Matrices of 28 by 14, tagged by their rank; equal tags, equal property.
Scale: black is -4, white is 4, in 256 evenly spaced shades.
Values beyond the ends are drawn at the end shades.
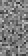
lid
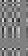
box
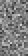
lid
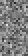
lid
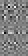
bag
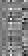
bag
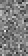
lid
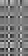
box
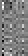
bag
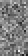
lid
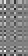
box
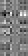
bag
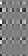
box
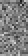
lid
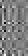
bag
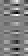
box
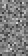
lid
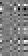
bag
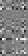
bag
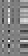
box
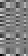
box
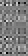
bag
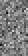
lid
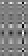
box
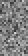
lid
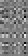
bag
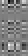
box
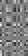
bag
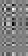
box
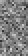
lid
